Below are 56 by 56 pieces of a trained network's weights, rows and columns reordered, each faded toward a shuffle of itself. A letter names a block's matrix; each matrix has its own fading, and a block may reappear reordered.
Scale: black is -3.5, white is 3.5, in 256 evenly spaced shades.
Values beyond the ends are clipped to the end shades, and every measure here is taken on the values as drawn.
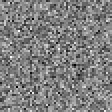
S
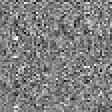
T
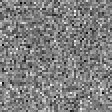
S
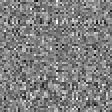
T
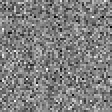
S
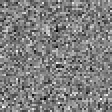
S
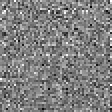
T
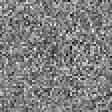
S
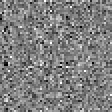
T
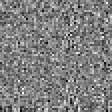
T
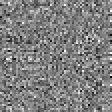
T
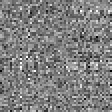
T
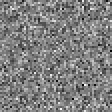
S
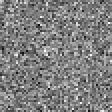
S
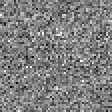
S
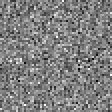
S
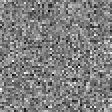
T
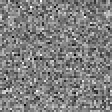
S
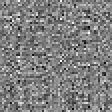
T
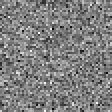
S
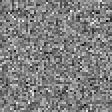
S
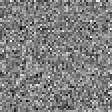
S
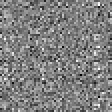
T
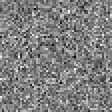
S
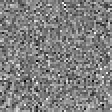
S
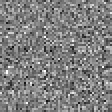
T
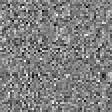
T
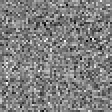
S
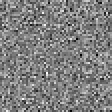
S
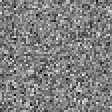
S
